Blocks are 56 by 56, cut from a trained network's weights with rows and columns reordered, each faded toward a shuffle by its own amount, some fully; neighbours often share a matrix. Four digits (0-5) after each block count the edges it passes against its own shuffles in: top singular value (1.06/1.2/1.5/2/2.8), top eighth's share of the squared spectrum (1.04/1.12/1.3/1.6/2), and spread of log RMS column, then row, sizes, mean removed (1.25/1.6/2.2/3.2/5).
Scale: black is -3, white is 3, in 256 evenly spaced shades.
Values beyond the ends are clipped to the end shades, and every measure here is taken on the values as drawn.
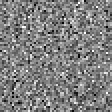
3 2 1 0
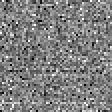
2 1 0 1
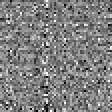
2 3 3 1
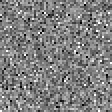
0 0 0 0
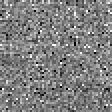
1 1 1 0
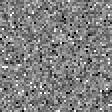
0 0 0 0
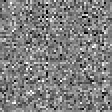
2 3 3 1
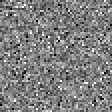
0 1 0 0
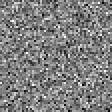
0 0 0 0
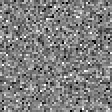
1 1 0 0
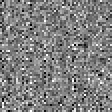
2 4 2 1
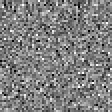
2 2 1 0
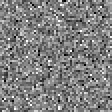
1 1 0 0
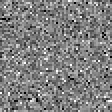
0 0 0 0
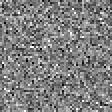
1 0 0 0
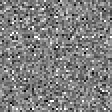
2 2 1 1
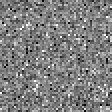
1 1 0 0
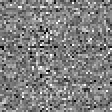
2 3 2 1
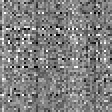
3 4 2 3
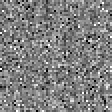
1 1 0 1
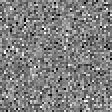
0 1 0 0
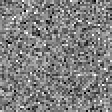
0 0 0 0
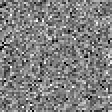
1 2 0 0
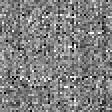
2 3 1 2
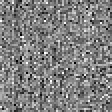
2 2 1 1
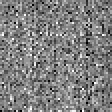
2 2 1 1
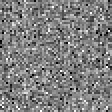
1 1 0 0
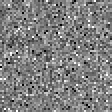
0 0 0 0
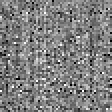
2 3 1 2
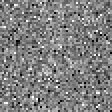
0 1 0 0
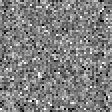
0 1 0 0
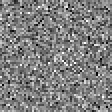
0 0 0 0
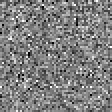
2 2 1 1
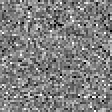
2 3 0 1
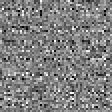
3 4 2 3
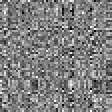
4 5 3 2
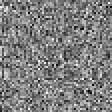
3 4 2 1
